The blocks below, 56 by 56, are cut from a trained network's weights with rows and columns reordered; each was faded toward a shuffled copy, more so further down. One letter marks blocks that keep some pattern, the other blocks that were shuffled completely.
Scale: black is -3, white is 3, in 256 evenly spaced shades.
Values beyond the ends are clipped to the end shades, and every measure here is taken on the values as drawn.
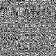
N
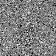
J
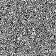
J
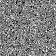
J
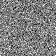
J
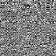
N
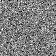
J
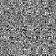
N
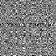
N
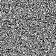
J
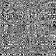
N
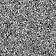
J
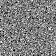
J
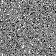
J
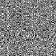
N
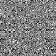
N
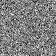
J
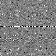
N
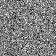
J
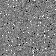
J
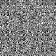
N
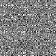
N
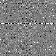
N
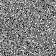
J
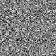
N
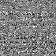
N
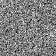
J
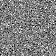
J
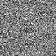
N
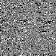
N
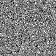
J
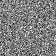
J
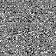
N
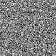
N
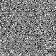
N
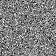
J
